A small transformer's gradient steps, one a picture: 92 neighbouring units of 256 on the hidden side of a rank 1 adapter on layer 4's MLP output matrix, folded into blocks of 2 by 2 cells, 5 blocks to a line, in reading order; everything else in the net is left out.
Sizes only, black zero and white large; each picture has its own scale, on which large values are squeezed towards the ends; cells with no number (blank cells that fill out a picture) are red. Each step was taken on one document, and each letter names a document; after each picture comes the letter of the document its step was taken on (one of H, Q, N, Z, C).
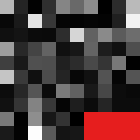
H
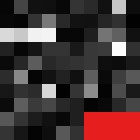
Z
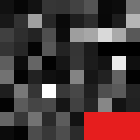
H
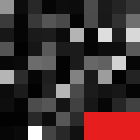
H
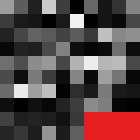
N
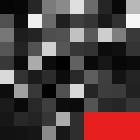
H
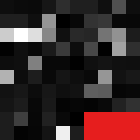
Z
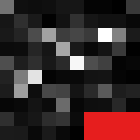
N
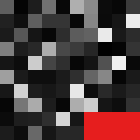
H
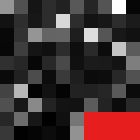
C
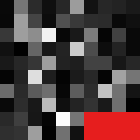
C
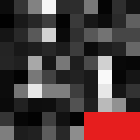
N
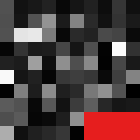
Z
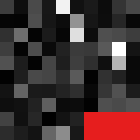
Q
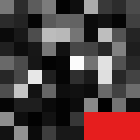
N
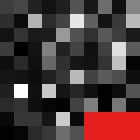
Q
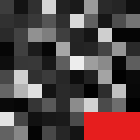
N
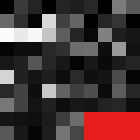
Z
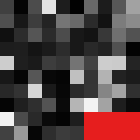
N
